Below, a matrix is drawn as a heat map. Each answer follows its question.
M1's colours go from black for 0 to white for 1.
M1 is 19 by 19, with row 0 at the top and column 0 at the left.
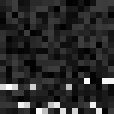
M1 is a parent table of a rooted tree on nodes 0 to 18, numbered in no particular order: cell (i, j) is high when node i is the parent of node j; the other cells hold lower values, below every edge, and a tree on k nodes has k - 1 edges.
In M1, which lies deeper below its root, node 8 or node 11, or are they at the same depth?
the same depth
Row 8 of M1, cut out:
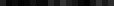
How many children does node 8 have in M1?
0
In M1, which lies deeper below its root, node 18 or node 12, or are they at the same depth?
node 12
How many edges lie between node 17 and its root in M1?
1
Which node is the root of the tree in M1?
13
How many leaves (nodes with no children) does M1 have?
15
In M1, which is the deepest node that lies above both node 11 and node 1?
14
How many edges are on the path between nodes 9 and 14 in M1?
3
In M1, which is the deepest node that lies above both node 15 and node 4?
17
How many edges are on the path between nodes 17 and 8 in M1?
1
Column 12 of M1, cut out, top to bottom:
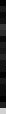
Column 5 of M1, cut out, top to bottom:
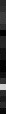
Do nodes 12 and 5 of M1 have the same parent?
no
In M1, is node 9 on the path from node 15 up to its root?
no
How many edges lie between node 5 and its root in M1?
2
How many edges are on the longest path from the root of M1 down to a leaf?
2
